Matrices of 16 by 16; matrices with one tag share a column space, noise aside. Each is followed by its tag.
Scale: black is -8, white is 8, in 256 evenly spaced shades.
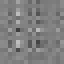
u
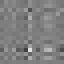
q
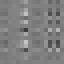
u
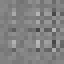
u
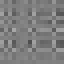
u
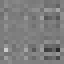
q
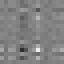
q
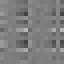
u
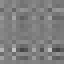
q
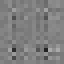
q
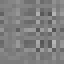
u
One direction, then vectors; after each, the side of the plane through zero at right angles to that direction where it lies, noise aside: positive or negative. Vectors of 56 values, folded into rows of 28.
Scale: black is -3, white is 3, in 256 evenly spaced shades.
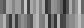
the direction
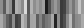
positive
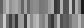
positive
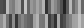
positive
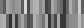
positive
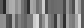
positive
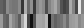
positive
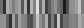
positive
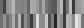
positive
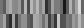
positive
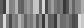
positive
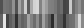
positive
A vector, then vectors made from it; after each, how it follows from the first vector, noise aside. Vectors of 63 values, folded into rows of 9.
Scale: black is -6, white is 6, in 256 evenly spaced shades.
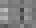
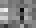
scaled up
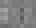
shrunk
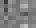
wrapped around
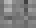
wrapped around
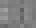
shrunk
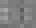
shrunk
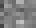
wrapped around
